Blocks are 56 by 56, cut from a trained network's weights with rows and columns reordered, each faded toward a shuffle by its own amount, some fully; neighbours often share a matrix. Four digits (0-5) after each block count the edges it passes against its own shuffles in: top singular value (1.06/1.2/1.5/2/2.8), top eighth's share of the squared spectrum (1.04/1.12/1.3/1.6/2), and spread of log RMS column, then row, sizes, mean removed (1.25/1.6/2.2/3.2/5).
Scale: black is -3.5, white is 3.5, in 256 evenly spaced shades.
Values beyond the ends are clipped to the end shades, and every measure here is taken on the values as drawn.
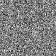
2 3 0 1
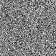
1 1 0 0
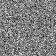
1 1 0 0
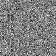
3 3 1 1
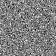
0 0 0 0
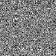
2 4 2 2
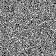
0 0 0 0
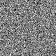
0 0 0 0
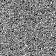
0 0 0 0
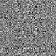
3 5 2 2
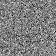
0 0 0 0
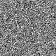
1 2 0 0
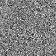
2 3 1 0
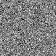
2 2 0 0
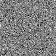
1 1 0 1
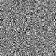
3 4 2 2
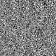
2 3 1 0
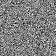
0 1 1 0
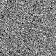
0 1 0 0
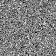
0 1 0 0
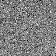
1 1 0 0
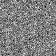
1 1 0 0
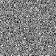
2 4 0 2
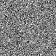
1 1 0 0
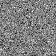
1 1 0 0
